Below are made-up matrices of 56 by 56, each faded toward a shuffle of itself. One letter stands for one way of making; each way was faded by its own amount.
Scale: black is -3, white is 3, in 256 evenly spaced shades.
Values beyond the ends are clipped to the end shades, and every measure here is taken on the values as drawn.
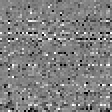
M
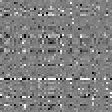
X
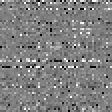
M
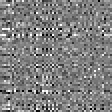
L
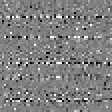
M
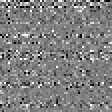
M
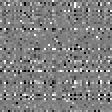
X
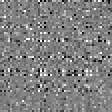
M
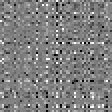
X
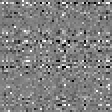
M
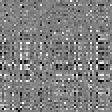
X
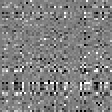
X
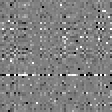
X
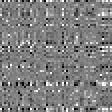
X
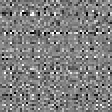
L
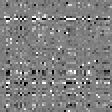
X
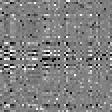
X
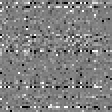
M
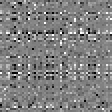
X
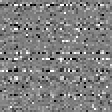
M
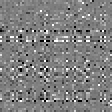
X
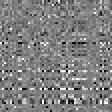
L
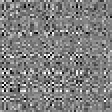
L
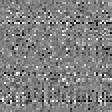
M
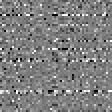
M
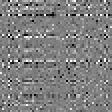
X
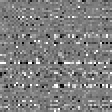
M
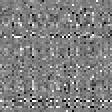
M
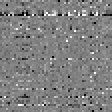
M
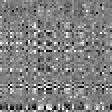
X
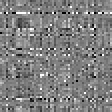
L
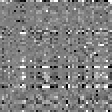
X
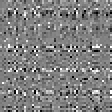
L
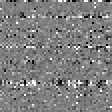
M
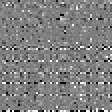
X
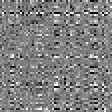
L
